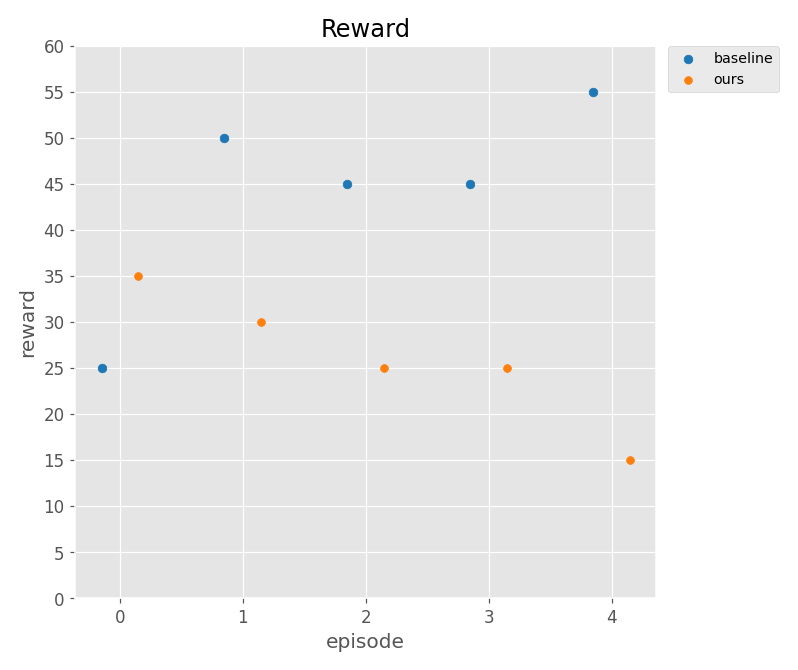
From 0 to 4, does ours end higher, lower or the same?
lower
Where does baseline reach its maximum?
4
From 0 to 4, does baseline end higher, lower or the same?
higher
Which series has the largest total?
baseline
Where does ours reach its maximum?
0
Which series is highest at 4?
baseline
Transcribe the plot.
Title: Reward
x-axis: episode, ticks 0 1 2 3 4
y-axis: reward, ticks 0 5 10 15 20 25 30 35 40 45 50 55 60
Legend: baseline, ours
Values:
baseline: 25 50 45 45 55
ours: 35 30 25 25 15
